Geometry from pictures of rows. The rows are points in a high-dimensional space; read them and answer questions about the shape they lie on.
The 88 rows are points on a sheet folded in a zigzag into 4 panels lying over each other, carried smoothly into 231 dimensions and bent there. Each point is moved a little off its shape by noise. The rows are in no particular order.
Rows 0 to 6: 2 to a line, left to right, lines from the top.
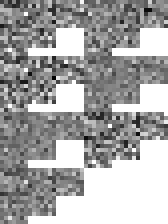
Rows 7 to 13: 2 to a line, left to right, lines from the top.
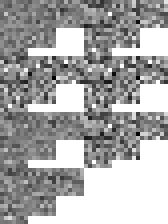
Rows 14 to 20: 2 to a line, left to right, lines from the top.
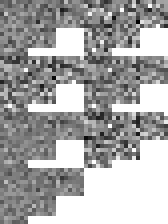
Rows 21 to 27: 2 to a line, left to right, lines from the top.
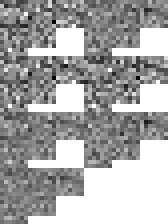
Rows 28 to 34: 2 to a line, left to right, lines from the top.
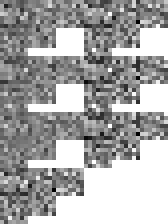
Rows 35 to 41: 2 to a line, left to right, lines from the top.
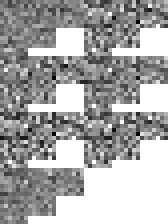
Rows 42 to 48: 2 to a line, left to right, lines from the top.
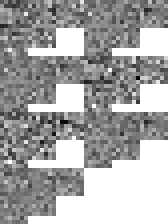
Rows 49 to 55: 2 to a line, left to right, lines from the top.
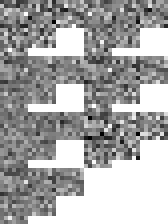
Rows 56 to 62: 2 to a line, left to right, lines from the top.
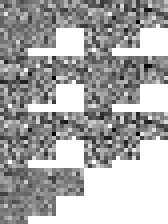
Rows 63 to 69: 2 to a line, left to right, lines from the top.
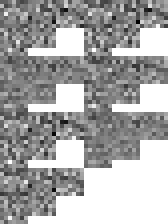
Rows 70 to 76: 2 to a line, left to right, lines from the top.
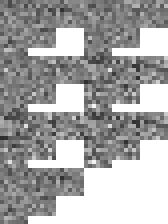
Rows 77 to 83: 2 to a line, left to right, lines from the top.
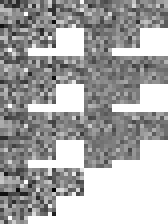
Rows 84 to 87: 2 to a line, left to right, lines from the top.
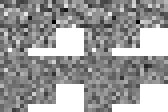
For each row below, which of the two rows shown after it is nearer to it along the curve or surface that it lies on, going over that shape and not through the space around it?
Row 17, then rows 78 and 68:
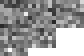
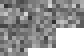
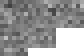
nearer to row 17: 78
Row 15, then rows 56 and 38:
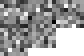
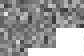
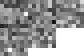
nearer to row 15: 56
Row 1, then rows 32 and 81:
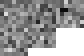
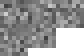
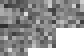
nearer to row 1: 32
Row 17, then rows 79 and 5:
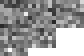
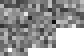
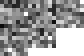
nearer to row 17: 5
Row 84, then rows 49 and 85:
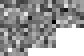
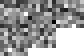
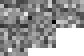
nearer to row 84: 49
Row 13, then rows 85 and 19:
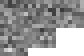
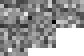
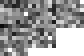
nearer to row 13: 19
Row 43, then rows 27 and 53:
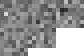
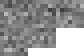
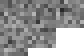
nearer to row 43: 53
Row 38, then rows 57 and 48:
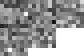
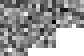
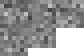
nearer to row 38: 48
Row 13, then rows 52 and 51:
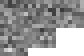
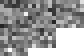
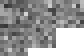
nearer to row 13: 52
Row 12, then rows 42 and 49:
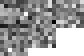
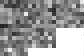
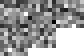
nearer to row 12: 42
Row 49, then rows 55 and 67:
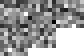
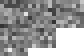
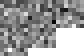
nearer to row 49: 67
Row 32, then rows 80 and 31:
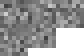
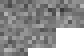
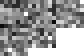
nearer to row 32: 80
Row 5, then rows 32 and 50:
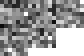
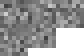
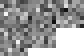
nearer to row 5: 32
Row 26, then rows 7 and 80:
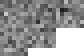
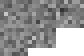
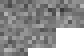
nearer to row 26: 7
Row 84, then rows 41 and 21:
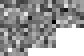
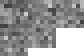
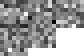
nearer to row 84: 21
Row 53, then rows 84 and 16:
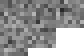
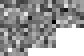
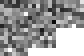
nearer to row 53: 16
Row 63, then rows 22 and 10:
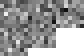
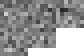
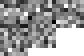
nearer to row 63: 10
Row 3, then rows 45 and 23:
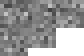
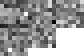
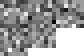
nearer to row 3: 45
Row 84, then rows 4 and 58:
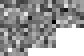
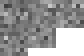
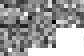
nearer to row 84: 58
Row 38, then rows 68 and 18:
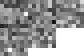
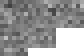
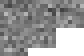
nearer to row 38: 18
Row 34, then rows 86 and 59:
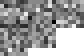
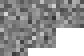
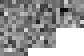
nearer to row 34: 86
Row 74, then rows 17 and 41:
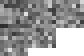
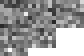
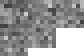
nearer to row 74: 41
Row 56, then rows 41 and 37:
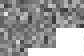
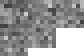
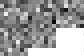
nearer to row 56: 37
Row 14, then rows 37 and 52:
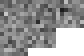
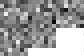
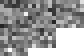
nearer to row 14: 52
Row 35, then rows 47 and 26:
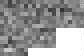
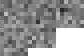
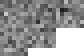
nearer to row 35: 47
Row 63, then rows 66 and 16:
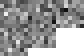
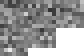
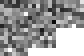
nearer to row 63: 16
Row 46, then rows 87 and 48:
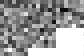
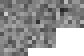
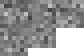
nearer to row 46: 87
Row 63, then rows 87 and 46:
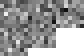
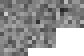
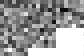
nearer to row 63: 46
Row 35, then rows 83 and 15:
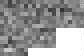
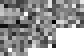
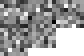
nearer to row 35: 83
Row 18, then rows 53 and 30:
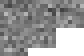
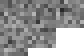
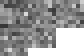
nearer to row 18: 53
